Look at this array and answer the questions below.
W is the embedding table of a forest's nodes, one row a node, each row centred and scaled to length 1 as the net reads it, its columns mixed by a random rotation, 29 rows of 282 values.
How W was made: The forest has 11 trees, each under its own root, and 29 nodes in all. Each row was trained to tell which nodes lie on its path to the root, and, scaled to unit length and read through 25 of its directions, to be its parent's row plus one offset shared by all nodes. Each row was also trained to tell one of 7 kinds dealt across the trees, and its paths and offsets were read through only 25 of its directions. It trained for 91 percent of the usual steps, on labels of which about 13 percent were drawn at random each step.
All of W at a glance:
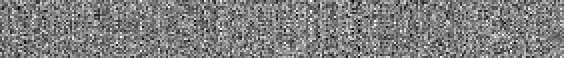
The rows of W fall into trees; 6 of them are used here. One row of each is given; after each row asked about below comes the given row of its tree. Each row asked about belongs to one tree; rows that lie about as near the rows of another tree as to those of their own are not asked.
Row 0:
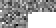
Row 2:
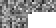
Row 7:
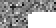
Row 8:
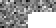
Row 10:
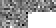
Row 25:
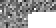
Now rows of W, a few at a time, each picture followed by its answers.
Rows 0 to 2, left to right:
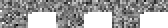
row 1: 0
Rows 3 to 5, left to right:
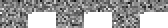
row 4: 10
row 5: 7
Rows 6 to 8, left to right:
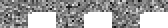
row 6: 10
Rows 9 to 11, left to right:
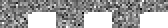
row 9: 7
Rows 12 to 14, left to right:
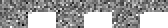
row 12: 10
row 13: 7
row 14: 0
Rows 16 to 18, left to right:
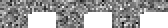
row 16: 0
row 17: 8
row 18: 7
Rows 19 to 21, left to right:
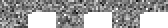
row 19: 7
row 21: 2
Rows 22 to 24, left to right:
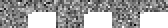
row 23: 2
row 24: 10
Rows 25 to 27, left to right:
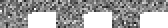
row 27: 8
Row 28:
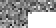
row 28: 10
